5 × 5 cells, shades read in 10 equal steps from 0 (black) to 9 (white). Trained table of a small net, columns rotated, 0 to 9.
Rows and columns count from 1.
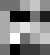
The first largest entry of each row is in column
4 1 3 2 1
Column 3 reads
6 0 8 4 2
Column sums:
26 20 20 26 22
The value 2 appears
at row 5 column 3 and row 5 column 4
